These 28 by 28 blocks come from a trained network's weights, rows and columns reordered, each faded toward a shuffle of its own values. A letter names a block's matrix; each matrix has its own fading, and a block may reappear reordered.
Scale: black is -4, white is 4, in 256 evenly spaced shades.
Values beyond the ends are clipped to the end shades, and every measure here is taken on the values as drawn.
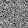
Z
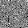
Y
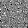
Z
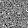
Z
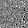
Z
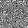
Z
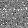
Z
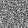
Y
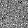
Y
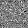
Z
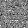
Z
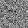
Y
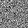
Y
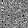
Y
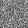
Y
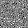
Z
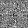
Z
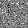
Z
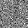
Y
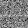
Z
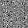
Y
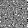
Z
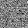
Z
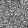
Z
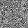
Y
